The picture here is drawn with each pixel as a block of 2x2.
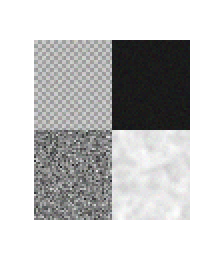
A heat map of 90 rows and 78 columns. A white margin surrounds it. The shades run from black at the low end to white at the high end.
The table splits into 2 rows of 2 panels. Panel 1,1: high, checkered. Panel 1,2: very low, flat. Panel 2,1: middling, fine-grained, strong in contrast. Panel 2,2: very high, blotchy, faint in contrast.
